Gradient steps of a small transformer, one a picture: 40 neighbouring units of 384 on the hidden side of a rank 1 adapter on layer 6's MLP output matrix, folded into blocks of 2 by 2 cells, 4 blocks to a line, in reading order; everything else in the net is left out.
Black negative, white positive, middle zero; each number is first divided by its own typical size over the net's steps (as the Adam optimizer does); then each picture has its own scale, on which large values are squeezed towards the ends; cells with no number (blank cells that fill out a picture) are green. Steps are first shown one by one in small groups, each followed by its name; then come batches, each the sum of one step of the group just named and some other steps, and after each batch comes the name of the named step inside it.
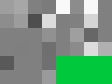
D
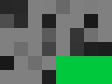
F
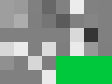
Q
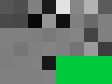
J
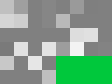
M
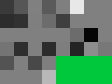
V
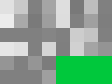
D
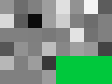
J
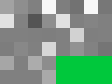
J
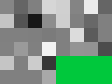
J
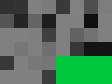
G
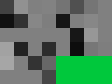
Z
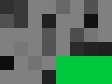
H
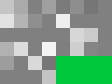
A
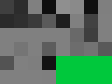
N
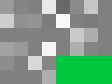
A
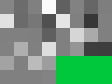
G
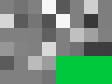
G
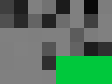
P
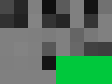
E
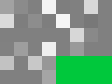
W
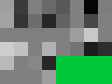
P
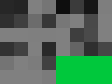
P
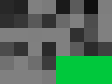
P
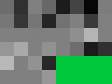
P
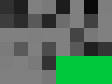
P
